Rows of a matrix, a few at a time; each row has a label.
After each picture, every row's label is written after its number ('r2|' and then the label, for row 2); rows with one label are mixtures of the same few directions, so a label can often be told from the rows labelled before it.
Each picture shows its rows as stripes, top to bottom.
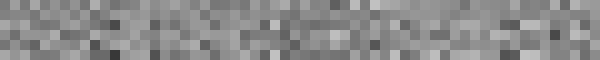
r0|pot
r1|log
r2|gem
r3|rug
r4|log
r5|gem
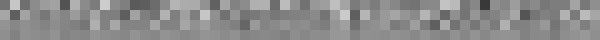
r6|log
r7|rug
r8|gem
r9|rug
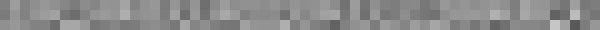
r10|rug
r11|rug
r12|rug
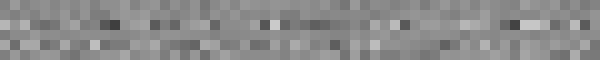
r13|rug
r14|log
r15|gem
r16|pot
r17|log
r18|rug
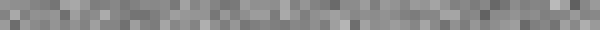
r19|rug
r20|log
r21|rug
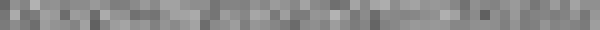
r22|pot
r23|log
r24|log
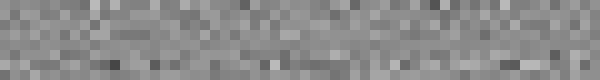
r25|gem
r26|log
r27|gem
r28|log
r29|log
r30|rug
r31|gem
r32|pot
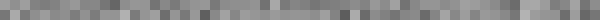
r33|gem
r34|rug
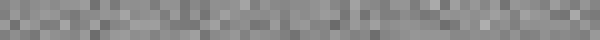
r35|gem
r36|rug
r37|log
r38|log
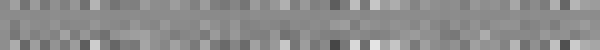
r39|pot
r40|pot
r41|rug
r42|log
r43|pot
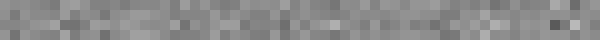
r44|rug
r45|log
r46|rug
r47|log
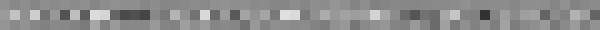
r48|pot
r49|log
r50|gem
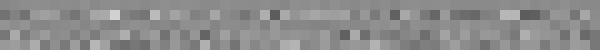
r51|pot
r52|gem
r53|gem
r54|rug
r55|log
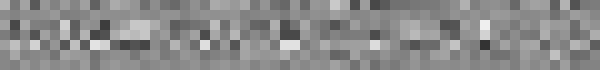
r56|pot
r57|rug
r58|log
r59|log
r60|log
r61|rug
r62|pot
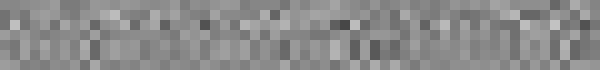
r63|rug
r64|gem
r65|rug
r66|gem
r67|pot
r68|pot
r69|pot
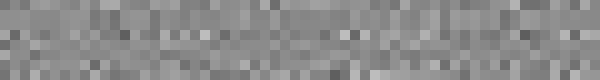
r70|gem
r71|gem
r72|gem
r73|rug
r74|pot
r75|pot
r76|gem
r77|pot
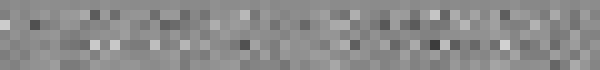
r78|gem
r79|gem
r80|pot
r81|rug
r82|gem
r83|gem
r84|rug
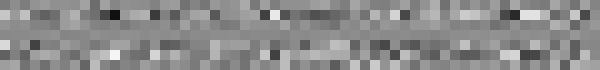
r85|gem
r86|gem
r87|rug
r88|rug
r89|pot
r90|gem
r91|pot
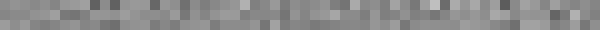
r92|gem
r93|rug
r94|gem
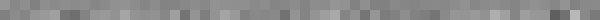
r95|pot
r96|rug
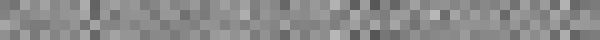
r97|pot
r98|gem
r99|pot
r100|pot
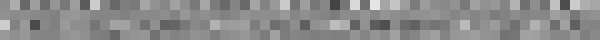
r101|pot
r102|rug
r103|pot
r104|gem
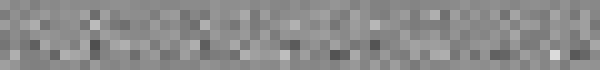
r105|pot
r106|gem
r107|log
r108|gem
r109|log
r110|rug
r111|pot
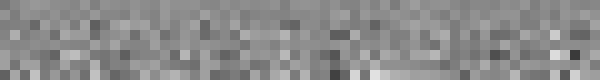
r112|pot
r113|rug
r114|log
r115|rug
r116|gem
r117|rug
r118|log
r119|pot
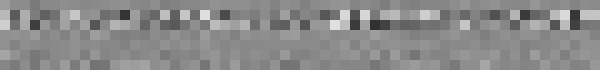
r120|pot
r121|rug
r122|pot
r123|log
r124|rug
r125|pot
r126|log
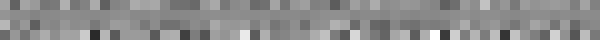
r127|log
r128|pot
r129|pot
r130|gem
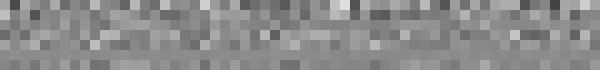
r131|rug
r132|pot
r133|log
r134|gem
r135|log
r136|rug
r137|log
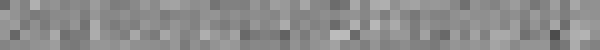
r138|pot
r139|pot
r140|pot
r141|rug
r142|rug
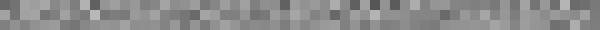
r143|pot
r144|log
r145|rug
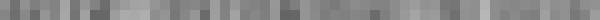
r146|log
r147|log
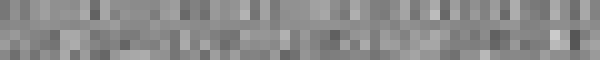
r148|gem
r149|gem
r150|gem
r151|rug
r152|rug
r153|log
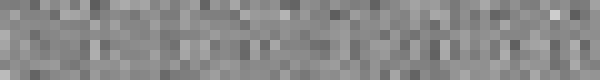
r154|log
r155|rug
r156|gem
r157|pot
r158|gem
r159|gem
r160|rug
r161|pot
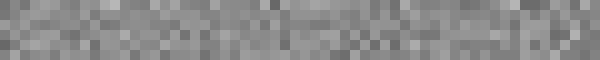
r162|gem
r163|pot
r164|gem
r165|rug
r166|pot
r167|rug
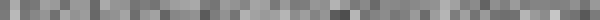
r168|log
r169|rug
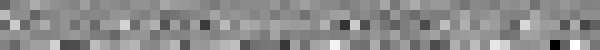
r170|pot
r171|pot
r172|rug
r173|gem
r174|rug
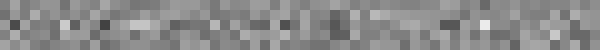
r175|log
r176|pot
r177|log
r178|rug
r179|gem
